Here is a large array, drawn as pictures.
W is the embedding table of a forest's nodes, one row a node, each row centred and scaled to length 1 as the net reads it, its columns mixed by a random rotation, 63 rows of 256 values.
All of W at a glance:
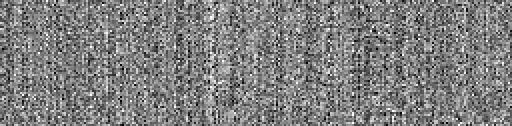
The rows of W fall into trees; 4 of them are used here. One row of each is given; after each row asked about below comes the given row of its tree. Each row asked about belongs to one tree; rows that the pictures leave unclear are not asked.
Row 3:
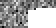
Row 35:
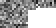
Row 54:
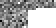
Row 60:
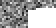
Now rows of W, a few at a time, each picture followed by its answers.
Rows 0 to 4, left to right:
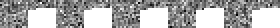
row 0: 54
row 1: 54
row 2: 60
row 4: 35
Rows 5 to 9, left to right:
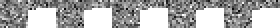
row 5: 35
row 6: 54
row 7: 35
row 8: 54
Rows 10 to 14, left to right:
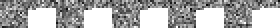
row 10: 3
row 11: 35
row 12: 54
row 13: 60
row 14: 35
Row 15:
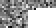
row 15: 35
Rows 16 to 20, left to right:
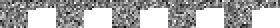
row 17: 54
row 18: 3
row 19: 54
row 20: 35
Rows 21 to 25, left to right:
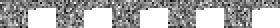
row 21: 3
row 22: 54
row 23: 3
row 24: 3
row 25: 3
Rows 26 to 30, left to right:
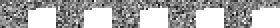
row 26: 60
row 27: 35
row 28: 35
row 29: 54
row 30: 35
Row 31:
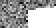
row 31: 60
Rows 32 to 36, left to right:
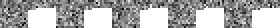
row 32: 54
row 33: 3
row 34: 35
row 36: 35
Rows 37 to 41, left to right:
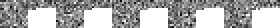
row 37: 3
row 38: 54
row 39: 54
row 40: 35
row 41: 35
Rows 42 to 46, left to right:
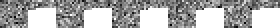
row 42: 60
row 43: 54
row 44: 35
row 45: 54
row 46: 3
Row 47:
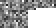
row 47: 3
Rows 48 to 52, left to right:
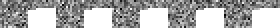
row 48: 54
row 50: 54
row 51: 54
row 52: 54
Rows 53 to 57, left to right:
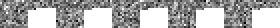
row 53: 3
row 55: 60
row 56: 3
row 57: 3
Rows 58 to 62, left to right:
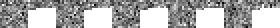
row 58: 60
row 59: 60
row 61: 3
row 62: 35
